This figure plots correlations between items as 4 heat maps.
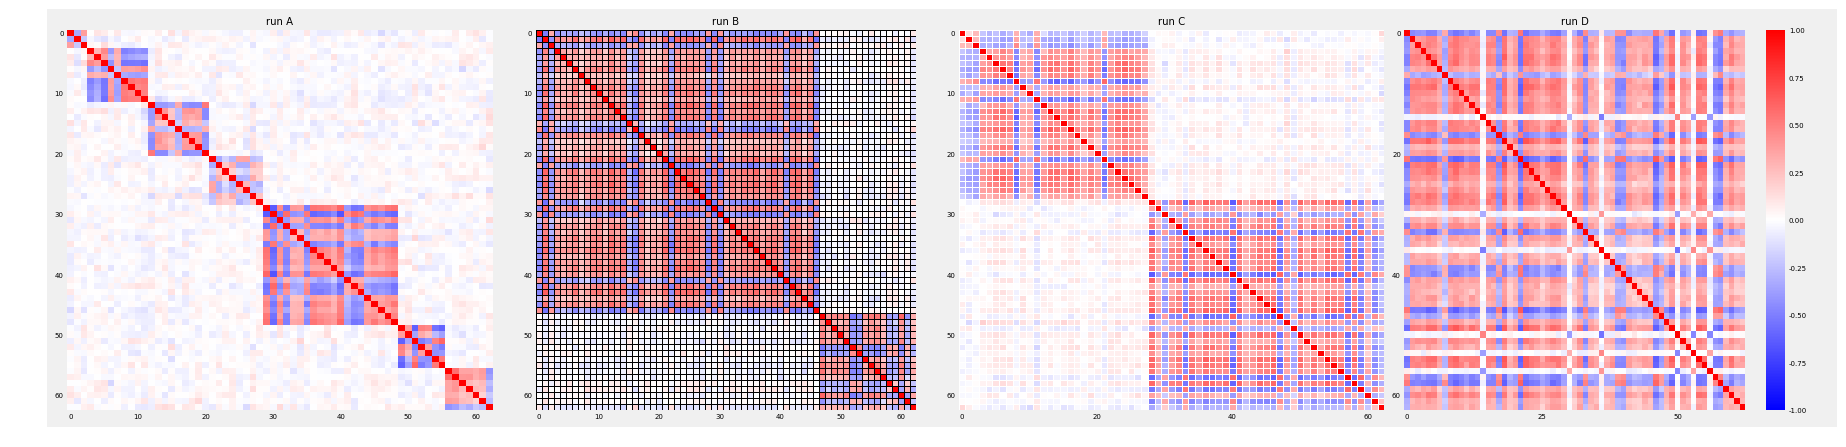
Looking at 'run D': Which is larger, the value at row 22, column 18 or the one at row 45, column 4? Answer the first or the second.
the first
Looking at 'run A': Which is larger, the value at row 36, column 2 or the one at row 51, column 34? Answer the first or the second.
the second
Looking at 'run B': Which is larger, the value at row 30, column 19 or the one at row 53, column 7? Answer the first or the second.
the second
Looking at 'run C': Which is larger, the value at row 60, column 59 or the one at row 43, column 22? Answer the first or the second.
the second
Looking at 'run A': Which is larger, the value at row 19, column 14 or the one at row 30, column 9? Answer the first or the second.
the first
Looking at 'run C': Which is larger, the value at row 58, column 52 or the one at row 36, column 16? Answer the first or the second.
the first
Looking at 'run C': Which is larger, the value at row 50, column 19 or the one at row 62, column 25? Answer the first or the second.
the first
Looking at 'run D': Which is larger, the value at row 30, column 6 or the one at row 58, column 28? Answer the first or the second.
the first
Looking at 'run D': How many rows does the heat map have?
63
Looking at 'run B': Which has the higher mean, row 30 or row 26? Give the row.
26
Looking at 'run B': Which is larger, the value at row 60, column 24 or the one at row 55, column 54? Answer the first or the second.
the second
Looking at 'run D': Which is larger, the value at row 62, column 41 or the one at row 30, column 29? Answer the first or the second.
the first
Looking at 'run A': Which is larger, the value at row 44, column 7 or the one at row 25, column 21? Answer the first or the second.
the second
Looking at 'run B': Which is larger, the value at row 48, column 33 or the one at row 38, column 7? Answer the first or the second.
the second
